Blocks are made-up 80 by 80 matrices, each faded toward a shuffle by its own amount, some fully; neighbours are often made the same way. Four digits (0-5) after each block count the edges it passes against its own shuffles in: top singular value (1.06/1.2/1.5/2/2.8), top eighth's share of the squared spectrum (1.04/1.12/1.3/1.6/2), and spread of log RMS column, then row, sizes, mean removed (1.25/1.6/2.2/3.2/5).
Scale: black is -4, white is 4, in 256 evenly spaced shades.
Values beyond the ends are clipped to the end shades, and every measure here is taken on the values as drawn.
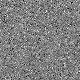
0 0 0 0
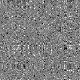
4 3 2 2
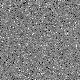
2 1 0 0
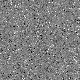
2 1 0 0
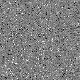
3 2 0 1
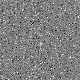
2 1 0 0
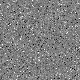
2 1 0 0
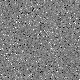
0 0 0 0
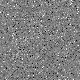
2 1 0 0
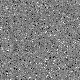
2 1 0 0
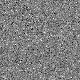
0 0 0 0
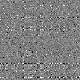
4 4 1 3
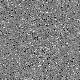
0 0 0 0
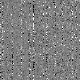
3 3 3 0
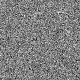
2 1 0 0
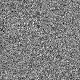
1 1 0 0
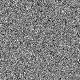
0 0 0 0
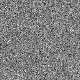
1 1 0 0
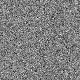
1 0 0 0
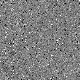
1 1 1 0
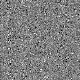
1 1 2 0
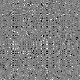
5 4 2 2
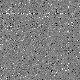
2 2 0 1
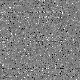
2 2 1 1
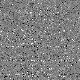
2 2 1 2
